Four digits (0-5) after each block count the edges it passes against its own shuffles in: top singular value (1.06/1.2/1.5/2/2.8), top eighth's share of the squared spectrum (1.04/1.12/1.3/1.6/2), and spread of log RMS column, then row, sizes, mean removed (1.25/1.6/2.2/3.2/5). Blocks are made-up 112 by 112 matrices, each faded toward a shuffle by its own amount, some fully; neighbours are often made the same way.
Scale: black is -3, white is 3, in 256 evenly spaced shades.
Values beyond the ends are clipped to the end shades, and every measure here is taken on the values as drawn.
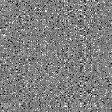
4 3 2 2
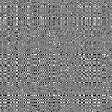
5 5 4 4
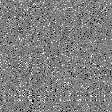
4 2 1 2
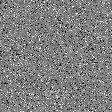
0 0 0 0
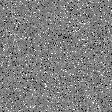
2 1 0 0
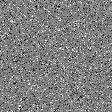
2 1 0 0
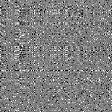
5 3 2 3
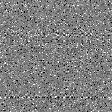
4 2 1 2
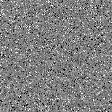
3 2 1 0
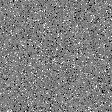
0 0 0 0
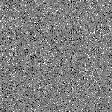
3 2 1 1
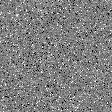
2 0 0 0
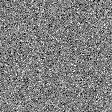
0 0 0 0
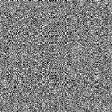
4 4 3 3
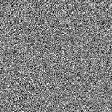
4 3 1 2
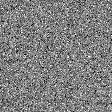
2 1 0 0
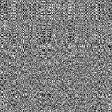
5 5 3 3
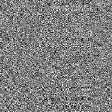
4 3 2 2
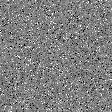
1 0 0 0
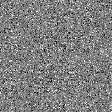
3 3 1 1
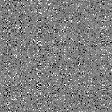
4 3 2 2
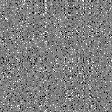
4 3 2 2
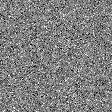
0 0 0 0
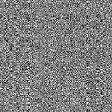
4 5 3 3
